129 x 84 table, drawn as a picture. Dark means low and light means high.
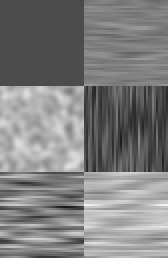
The table splits into 3 rows of 2 panels. Panel 1,1: low, flat. Panel 1,2: middling, streaked across, faint in contrast. Panel 2,1: high, blotchy. Panel 2,2: low, streaked downward. Panel 3,1: middling, streaked across, strong in contrast. Panel 3,2: high, streaked across.
